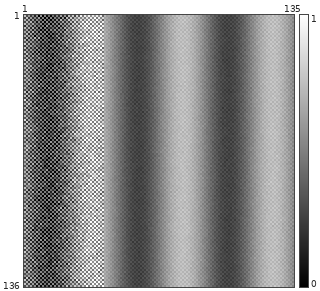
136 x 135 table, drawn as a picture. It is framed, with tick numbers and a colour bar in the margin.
Stripes: upright, repeating 3 times. Average level on the scale: 50%. Seam: vertical, 30% of the way across, the right part calmer.
